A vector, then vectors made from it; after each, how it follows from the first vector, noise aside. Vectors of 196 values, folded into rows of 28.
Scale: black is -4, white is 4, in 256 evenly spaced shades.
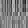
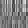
negated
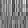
negated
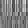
negated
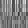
negated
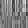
negated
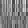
negated
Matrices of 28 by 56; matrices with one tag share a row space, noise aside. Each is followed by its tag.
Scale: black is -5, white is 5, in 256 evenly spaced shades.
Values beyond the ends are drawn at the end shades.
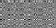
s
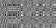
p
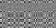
s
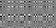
s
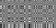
s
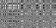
p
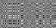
p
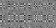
s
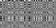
s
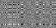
p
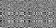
s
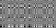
s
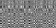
s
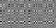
s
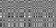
s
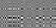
p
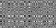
s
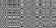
p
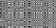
s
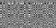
s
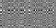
s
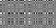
s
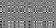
s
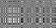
p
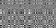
s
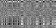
p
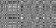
p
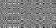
p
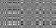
p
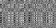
s
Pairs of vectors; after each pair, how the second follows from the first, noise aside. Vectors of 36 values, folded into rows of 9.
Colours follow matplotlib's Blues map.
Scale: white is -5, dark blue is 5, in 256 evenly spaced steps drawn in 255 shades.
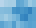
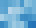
wrapped around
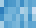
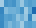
sign-scrambled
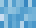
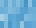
shrunk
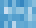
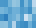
wrapped around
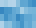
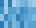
sign-scrambled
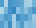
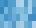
shuffled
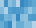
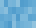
shrunk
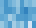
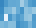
wrapped around
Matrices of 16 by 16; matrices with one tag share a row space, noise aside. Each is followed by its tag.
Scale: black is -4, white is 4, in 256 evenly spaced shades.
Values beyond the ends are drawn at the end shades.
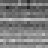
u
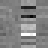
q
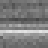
u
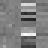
q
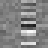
q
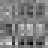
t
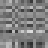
t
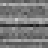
u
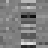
q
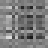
t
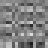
t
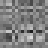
t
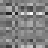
t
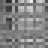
t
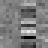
q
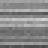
u
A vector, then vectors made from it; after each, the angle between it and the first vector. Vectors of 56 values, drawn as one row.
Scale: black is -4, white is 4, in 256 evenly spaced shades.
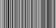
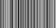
orthogonal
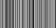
orthogonal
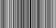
partly opposed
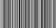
partly aligned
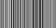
partly opposed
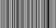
partly aligned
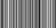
partly opposed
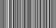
partly opposed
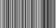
nearly parallel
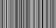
orthogonal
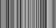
orthogonal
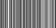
nearly opposite
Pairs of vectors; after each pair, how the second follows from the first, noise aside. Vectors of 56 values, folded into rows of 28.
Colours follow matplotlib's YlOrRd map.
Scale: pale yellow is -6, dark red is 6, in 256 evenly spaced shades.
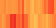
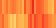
negated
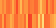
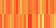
copied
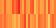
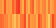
copied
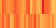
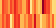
scaled up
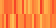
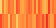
wrapped around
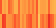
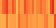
reversed
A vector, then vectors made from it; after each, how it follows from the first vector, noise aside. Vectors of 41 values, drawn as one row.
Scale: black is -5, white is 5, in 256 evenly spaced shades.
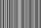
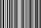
scaled up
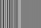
partly zeroed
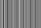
partly zeroed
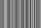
wrapped around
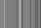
partly zeroed
